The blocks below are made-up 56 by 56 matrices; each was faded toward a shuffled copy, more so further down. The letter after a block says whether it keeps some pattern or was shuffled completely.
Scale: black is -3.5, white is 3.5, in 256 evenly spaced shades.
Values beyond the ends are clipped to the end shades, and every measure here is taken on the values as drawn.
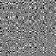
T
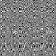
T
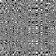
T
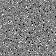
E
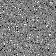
E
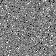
E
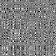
T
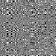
T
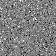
E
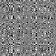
T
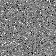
E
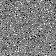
E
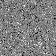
E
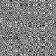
T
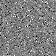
E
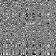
T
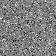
E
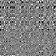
T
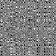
T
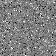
E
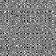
T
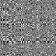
T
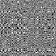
T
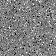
E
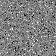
E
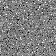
E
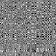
T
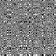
T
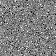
E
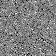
E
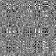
T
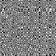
T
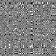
T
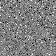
E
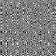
T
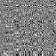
T
